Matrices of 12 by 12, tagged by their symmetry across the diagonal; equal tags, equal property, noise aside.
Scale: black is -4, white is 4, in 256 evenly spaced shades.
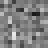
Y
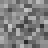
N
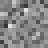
N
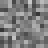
Y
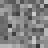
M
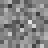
M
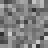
Y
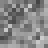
N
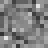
N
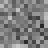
N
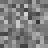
M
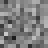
M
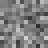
Y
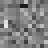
Y
